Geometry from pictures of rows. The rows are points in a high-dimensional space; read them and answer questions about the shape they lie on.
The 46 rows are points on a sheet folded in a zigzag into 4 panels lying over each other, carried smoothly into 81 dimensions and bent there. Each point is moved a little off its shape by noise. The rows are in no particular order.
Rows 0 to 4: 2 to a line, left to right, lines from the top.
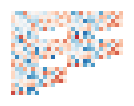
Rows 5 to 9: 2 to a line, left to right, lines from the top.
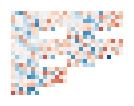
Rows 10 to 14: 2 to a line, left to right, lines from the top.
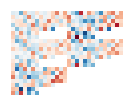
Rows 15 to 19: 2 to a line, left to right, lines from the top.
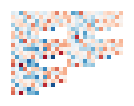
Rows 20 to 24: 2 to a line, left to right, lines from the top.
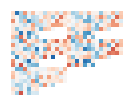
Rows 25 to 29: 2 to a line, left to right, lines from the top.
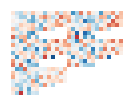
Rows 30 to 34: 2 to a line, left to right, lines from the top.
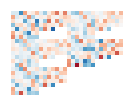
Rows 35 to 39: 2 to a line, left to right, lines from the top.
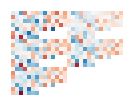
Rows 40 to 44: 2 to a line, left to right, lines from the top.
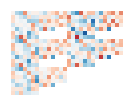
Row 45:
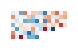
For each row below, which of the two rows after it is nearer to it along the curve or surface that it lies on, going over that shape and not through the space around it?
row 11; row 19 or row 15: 19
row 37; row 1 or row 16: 16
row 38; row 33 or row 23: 23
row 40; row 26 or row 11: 26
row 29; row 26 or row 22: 26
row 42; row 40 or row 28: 40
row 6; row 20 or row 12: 20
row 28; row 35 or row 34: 35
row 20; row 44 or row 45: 44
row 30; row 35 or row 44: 35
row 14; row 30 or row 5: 5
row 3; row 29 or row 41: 29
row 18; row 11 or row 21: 11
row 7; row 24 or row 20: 24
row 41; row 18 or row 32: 18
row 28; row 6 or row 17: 17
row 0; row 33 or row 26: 26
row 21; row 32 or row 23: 23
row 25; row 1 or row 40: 1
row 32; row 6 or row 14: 14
